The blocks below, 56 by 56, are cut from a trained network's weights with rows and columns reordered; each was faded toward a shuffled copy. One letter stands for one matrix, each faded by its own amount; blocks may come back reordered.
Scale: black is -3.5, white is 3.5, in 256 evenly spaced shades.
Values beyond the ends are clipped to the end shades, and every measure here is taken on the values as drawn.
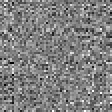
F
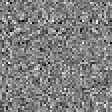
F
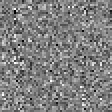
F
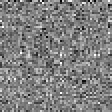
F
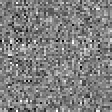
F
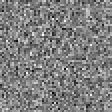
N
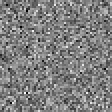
N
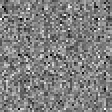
F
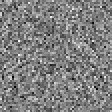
N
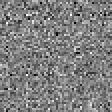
F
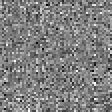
F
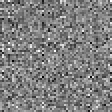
F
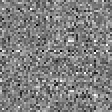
F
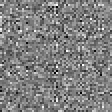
F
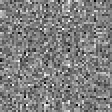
F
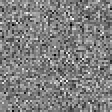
N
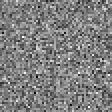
N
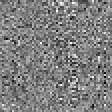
F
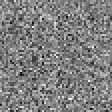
N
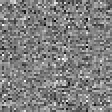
F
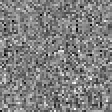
N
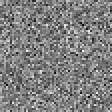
N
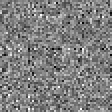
F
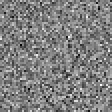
N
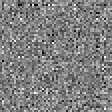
F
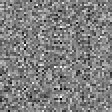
N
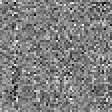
F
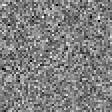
N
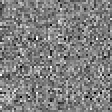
F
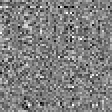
F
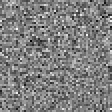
N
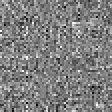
F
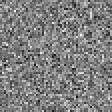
N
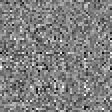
F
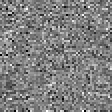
F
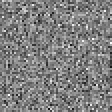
N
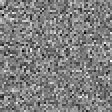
N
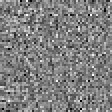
F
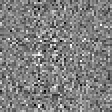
F
